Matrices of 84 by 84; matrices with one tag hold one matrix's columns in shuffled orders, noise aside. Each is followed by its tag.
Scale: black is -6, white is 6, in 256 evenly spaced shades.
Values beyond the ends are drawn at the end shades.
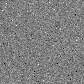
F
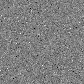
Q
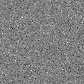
Q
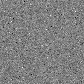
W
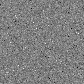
Q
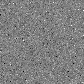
F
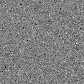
Q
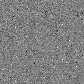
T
